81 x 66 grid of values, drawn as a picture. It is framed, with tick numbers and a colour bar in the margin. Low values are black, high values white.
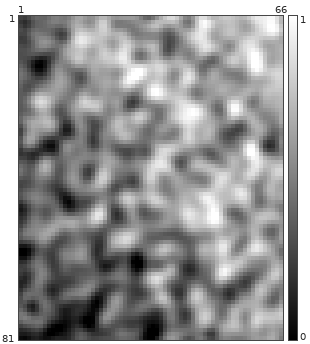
Histogram: bell-shaped. Ninth with the highest average: top right. Lone odd cells: none. Odd rows or columns: none. Slope: up to the top right.
